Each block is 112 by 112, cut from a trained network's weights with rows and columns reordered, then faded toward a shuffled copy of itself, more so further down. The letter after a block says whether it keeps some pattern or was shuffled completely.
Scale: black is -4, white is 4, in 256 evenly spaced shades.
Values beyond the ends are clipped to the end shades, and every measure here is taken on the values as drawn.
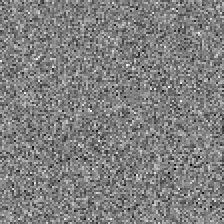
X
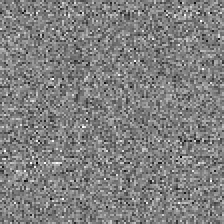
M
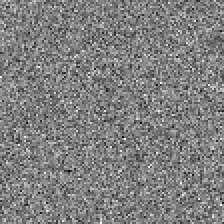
X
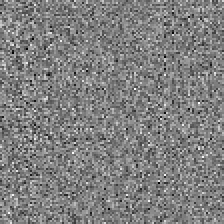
M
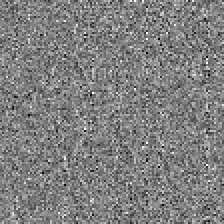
M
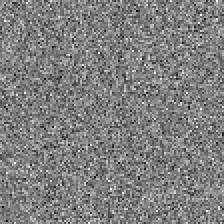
X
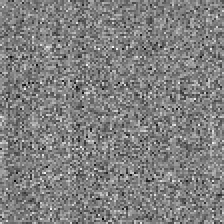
M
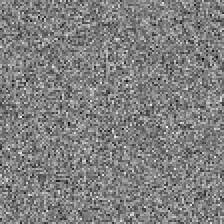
X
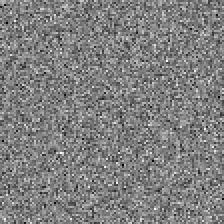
X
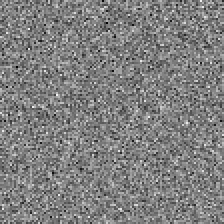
X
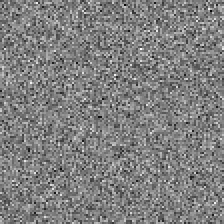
X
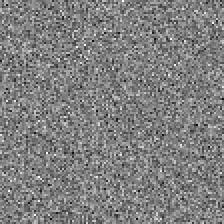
X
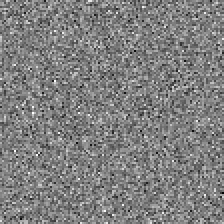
X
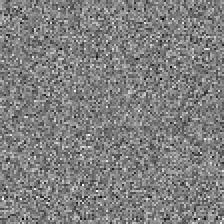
M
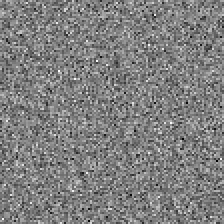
X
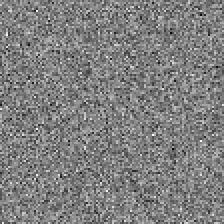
M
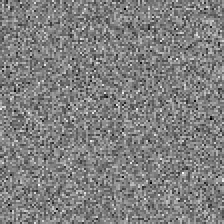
X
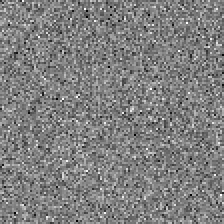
X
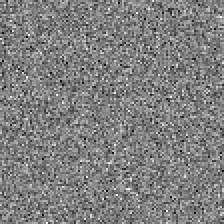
X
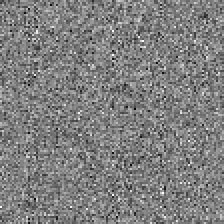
M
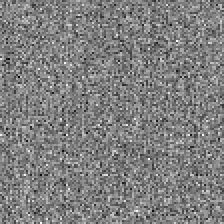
M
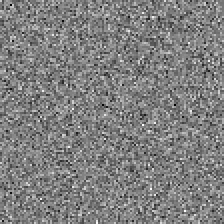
X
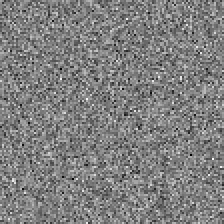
X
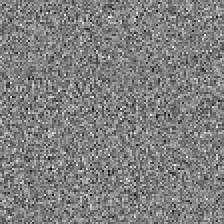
M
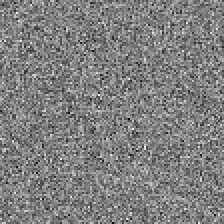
X
